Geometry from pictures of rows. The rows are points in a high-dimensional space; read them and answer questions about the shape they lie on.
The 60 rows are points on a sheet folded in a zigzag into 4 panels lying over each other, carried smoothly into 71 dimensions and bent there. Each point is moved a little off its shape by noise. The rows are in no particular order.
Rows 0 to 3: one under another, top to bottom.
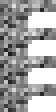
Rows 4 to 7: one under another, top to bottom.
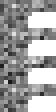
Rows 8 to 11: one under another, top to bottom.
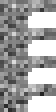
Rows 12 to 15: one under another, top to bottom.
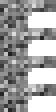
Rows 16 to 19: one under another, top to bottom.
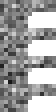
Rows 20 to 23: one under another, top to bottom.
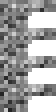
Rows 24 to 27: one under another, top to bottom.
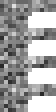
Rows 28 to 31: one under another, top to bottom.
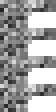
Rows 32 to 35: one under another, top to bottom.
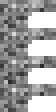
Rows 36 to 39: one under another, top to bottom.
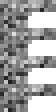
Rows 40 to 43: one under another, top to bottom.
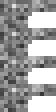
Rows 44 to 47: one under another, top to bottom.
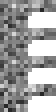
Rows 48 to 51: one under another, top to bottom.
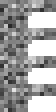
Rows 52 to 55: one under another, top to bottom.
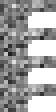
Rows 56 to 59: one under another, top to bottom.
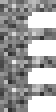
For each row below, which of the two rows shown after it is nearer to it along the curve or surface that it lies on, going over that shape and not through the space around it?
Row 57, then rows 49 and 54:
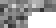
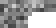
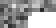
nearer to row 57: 49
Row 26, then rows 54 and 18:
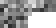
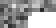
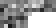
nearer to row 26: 18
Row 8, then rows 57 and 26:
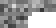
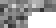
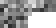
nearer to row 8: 57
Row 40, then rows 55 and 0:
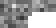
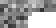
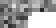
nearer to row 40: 55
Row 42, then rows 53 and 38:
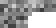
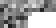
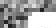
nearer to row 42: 53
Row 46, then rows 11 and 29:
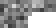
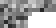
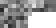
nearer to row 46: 29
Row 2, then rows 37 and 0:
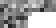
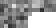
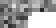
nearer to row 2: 0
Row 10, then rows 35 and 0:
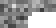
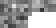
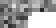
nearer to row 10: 35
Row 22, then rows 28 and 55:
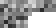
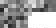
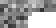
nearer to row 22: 55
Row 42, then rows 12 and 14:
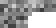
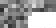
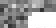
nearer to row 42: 14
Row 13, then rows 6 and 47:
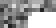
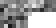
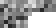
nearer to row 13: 47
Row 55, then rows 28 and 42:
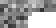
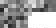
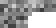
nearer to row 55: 42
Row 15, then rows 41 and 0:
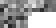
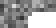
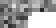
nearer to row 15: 41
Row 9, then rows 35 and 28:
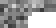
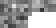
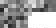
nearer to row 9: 28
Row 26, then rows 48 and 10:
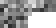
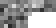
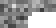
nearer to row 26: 48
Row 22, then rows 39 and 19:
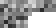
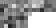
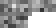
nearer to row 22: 19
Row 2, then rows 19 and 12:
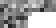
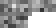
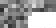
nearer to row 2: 19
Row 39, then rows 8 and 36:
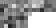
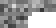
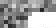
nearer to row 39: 8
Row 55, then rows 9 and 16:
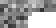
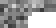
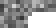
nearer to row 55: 9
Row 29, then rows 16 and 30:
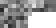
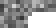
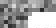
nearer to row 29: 16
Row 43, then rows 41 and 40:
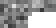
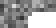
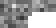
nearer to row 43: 40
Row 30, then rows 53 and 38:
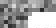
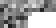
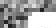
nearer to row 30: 38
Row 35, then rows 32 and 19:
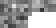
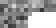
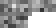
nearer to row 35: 32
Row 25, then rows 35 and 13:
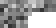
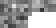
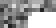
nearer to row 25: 35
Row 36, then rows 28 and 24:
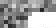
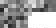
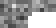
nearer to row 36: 24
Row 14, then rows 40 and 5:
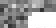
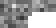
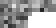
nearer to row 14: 40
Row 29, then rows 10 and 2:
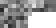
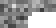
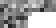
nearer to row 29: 10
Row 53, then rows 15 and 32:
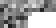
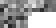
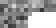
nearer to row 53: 32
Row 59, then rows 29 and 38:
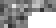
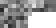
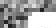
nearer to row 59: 29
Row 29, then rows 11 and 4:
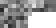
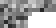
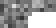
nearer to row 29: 4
